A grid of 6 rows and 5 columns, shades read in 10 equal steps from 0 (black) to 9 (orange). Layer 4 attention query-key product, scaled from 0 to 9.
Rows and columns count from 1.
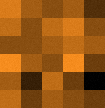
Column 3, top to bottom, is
5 7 6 5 7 6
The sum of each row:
28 32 29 33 19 26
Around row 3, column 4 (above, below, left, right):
8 9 6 6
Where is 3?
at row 1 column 5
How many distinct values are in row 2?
3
